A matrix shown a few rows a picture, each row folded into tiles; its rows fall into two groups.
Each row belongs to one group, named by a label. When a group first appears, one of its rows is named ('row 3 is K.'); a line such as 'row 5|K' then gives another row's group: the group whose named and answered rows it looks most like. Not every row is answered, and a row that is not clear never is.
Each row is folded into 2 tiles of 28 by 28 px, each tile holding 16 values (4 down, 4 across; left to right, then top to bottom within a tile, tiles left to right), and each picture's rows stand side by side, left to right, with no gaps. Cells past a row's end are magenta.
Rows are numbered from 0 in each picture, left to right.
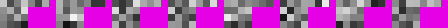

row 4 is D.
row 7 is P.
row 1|D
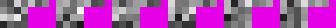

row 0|D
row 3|D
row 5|P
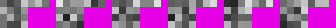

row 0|P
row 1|D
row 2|P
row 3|P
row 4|P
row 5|P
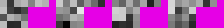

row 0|P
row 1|D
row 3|D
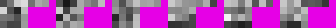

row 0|P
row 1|P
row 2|P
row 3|D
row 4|D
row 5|D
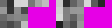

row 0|P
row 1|D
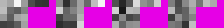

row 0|D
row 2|P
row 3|P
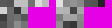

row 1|D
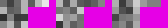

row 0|P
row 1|D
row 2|P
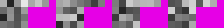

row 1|D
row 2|P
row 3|P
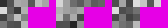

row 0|P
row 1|D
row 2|P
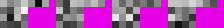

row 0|D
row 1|P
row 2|D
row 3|D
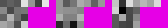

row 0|P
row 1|D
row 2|P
